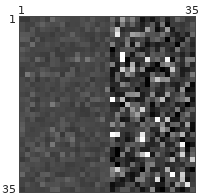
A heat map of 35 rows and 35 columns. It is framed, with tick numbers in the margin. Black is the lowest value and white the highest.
Slope: none. Average level on the scale: 30%. Stripes: none. Seam: vertical, 50% of the way across, the left part calmer. Histogram: skewed, a long tail of high values.
